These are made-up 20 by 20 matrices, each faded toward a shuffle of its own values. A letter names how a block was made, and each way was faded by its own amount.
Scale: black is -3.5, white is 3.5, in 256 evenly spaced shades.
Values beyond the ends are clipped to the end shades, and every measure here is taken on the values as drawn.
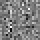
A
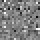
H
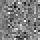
A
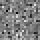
H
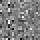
A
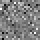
H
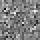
A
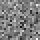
A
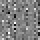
A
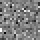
H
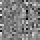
A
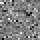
H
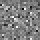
H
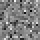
H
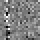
A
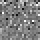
H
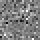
H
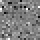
H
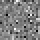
H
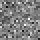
H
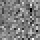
A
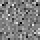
H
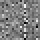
A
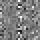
A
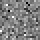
H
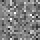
A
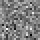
A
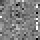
A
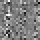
A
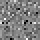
H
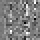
A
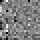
A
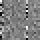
A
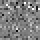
H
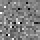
H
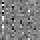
A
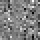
A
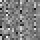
A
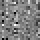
A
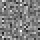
A
